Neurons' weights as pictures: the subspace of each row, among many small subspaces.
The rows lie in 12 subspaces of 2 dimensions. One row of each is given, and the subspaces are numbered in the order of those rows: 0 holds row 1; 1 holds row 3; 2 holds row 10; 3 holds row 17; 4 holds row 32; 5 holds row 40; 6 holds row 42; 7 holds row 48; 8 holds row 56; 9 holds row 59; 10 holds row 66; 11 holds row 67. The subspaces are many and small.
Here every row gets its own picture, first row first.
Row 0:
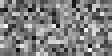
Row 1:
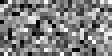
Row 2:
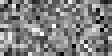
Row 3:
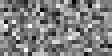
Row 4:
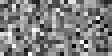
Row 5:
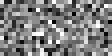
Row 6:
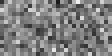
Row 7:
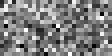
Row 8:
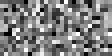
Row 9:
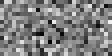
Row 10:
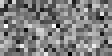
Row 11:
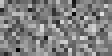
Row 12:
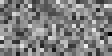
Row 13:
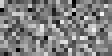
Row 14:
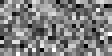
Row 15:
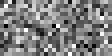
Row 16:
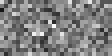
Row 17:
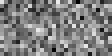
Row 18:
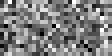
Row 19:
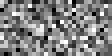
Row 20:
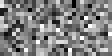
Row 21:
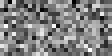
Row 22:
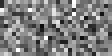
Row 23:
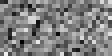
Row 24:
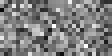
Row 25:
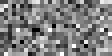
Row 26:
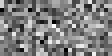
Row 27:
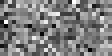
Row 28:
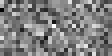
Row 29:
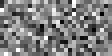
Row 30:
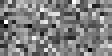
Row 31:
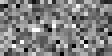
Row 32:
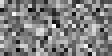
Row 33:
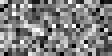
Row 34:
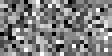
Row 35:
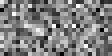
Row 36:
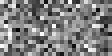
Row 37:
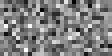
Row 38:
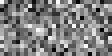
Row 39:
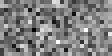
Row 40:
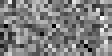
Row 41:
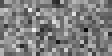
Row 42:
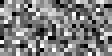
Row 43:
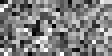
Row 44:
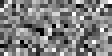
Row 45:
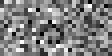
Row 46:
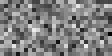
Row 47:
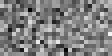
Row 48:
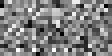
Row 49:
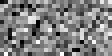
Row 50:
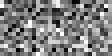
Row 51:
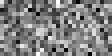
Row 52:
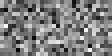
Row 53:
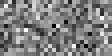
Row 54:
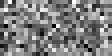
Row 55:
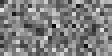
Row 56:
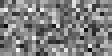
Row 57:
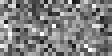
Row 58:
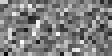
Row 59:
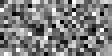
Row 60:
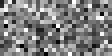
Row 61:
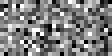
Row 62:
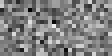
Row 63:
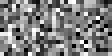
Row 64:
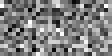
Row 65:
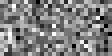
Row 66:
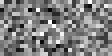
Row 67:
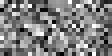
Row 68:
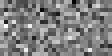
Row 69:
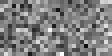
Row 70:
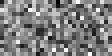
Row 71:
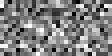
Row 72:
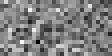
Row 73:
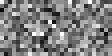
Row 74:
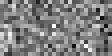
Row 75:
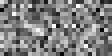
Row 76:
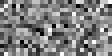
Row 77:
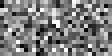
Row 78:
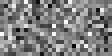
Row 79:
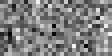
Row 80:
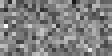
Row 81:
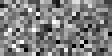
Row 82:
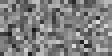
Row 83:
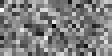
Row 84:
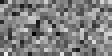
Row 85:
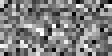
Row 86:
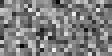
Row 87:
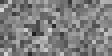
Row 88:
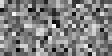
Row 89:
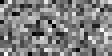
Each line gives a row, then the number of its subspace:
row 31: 3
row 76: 7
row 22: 9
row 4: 8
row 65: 5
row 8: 1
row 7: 2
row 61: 7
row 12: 6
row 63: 8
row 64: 7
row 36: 1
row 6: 3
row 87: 10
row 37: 1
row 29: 9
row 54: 5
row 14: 6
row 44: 7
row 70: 3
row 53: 2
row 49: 0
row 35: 4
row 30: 1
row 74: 5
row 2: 8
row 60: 2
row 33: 4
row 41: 6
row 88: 4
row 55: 4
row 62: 11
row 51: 3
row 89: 0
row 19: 9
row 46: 6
